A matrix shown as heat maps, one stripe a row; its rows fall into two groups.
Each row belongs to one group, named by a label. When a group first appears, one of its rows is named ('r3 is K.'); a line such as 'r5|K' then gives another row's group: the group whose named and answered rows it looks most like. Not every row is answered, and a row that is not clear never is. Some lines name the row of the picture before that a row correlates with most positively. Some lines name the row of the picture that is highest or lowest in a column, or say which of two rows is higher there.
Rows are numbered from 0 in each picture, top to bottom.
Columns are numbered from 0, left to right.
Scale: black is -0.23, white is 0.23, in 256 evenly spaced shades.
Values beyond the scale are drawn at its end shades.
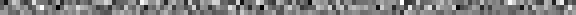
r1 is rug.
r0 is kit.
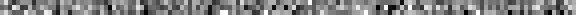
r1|rug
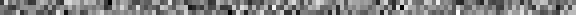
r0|rug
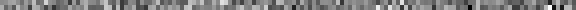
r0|kit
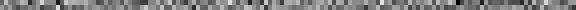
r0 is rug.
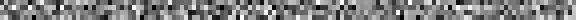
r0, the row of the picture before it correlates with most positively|0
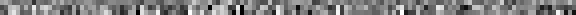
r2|kit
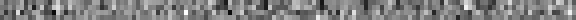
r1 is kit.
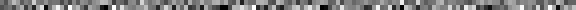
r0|kit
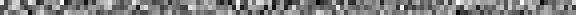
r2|rug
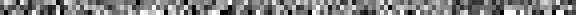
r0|rug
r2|kit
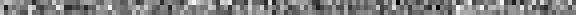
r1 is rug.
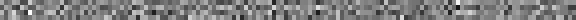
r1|rug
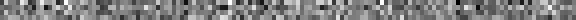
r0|rug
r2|rug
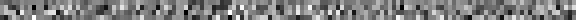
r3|kit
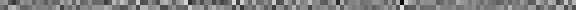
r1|kit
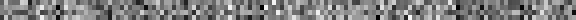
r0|rug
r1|rug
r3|rug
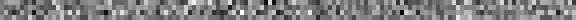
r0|kit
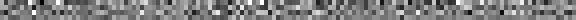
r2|kit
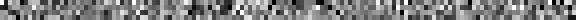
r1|kit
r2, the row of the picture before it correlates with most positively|3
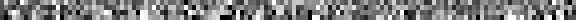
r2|kit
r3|kit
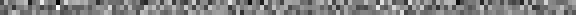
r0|rug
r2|kit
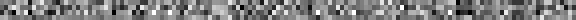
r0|rug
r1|kit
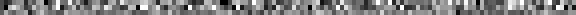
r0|kit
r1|kit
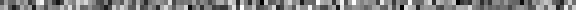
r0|rug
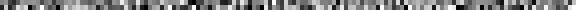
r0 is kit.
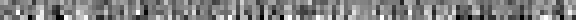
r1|rug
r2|rug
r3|rug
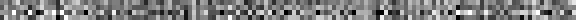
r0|rug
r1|rug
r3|rug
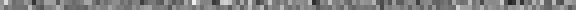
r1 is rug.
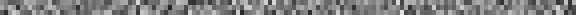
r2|kit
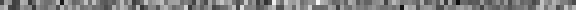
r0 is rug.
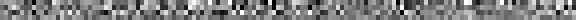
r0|kit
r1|kit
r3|rug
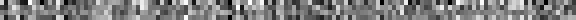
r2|kit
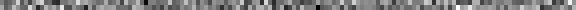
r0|rug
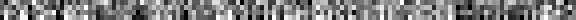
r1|rug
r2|rug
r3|rug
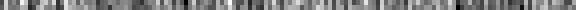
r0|rug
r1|rug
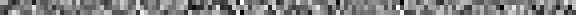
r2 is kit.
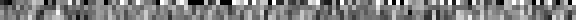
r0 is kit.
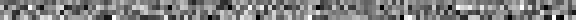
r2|rug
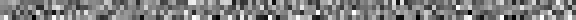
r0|kit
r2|rug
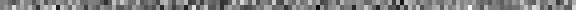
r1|rug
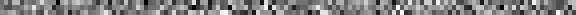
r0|rug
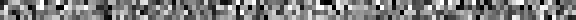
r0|kit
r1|rug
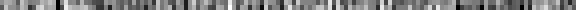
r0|rug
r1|rug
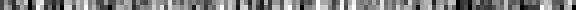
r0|rug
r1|rug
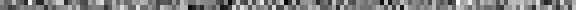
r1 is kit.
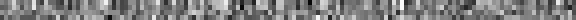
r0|kit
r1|kit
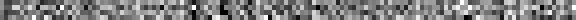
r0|kit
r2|kit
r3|kit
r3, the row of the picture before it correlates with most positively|1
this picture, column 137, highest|2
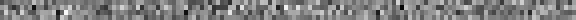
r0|kit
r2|rug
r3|rug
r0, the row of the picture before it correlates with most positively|3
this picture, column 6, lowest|1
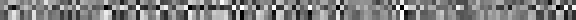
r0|kit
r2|kit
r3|kit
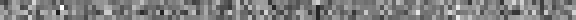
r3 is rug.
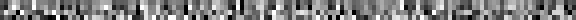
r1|kit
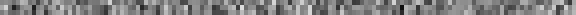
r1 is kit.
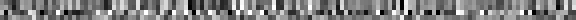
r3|kit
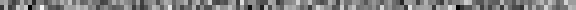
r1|rug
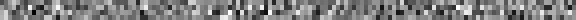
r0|kit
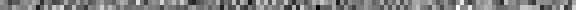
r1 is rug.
